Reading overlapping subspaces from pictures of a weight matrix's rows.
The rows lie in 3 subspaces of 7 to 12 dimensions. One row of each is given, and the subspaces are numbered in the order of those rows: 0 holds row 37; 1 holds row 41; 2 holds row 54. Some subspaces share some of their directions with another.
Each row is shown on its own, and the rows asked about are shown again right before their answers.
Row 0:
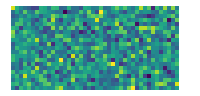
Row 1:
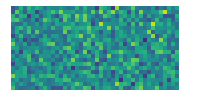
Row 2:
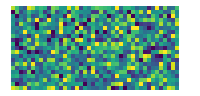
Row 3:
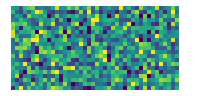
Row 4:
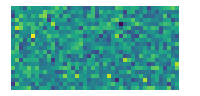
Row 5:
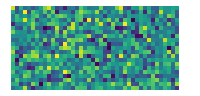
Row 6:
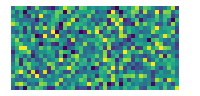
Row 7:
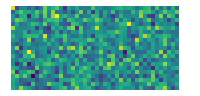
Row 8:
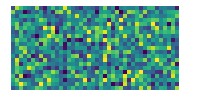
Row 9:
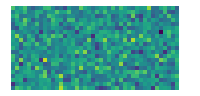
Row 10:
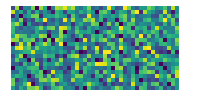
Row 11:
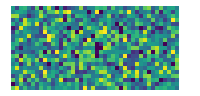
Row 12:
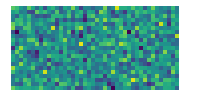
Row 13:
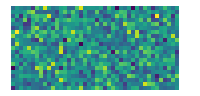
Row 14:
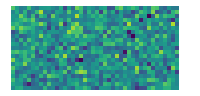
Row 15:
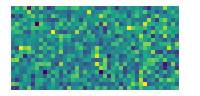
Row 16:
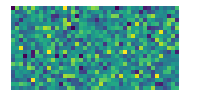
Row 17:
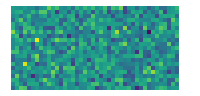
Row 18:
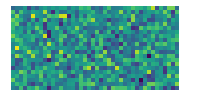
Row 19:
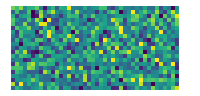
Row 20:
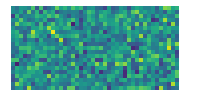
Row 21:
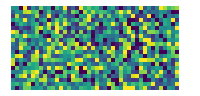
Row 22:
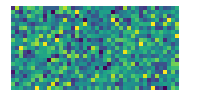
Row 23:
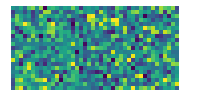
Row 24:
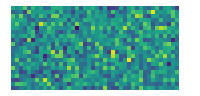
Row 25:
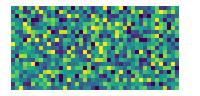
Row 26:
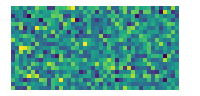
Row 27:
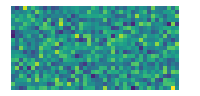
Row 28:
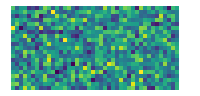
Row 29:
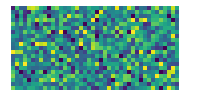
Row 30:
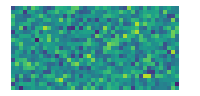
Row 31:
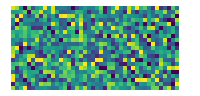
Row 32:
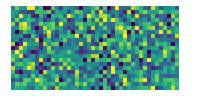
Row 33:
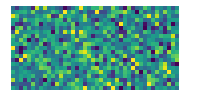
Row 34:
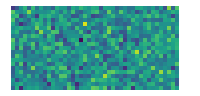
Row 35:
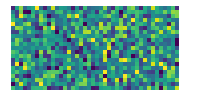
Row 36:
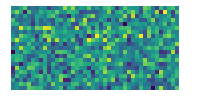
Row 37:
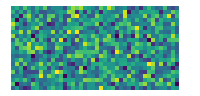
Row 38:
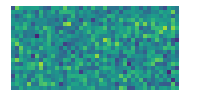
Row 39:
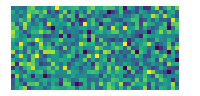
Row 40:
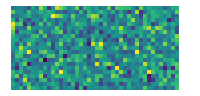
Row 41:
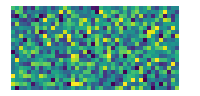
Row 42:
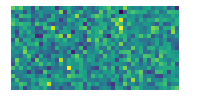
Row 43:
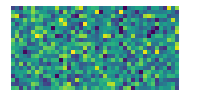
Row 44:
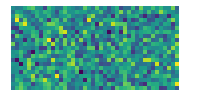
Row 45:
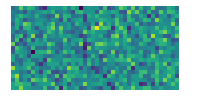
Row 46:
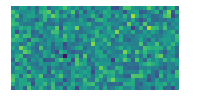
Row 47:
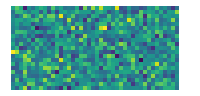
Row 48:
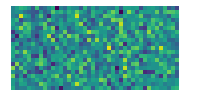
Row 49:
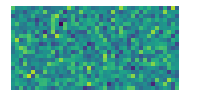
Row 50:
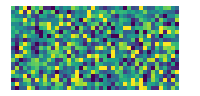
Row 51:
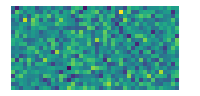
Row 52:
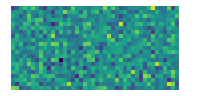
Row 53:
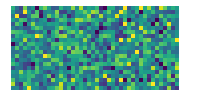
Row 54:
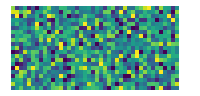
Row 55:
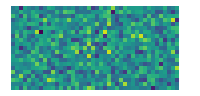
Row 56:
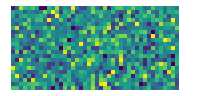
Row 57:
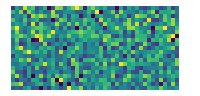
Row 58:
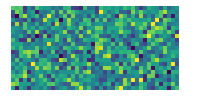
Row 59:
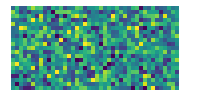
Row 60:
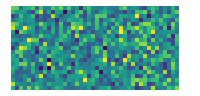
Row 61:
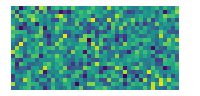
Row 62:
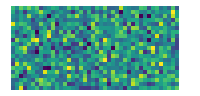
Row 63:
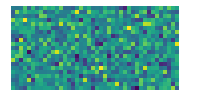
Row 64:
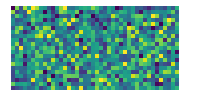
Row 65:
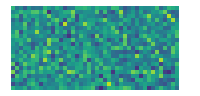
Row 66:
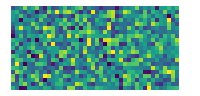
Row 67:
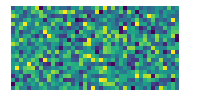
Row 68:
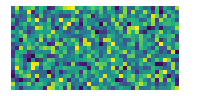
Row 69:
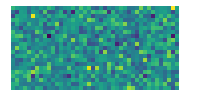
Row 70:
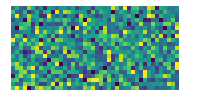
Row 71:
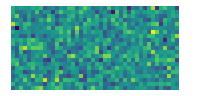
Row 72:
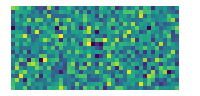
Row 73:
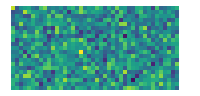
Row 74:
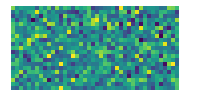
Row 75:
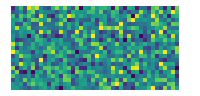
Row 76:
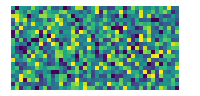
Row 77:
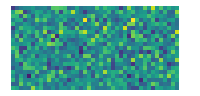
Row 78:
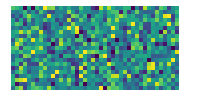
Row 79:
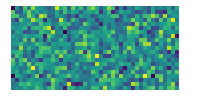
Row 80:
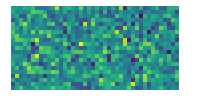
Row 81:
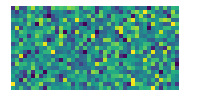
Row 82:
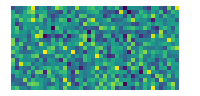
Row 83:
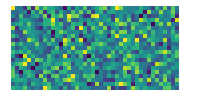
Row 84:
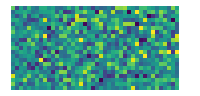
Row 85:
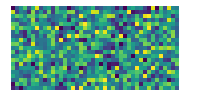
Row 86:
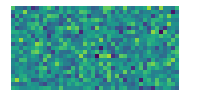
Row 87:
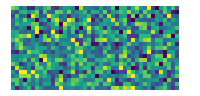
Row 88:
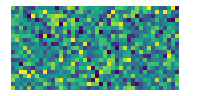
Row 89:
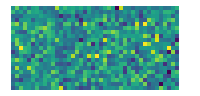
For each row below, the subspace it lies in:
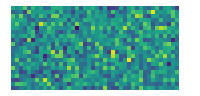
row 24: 0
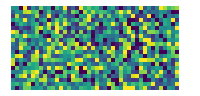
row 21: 0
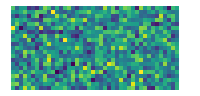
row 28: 0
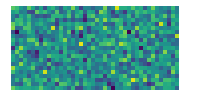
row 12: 0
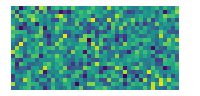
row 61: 1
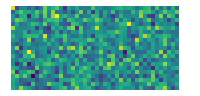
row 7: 0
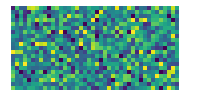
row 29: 2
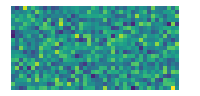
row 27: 0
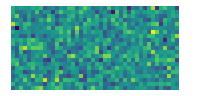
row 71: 0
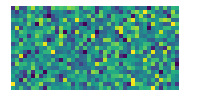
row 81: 2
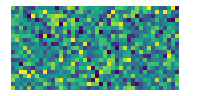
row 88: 2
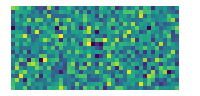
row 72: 2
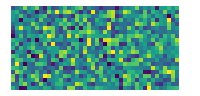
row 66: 1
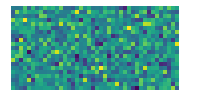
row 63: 0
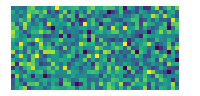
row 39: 1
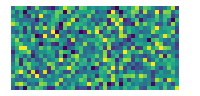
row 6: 2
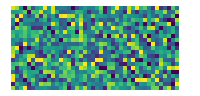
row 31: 0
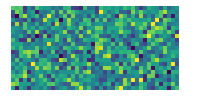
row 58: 1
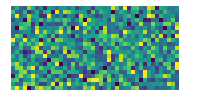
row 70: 0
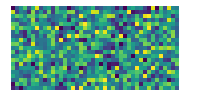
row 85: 2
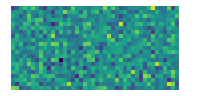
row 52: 0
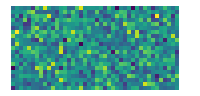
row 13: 0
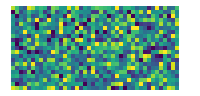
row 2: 2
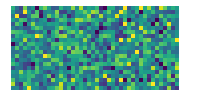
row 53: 1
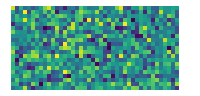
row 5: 2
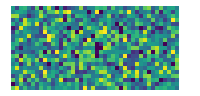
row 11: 1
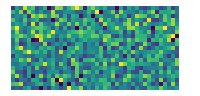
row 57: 0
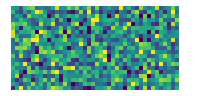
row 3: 1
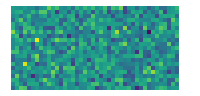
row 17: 1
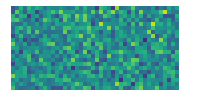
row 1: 1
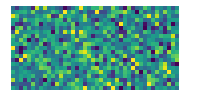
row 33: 0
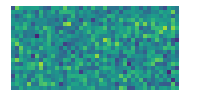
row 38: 1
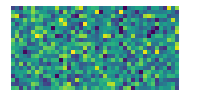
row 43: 1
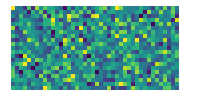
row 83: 2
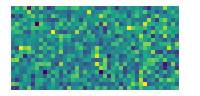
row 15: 0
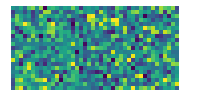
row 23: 0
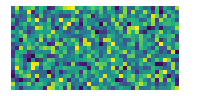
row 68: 2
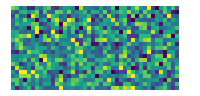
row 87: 2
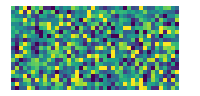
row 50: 0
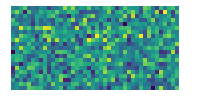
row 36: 2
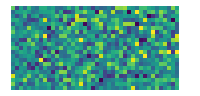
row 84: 1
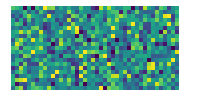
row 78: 0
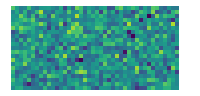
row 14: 0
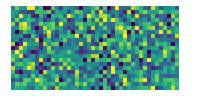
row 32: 0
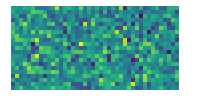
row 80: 1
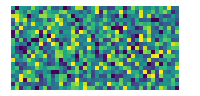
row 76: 0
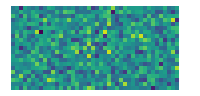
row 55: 2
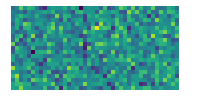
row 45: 0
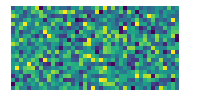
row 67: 1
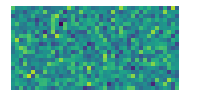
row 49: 2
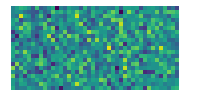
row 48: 1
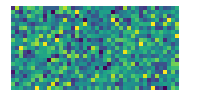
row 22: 0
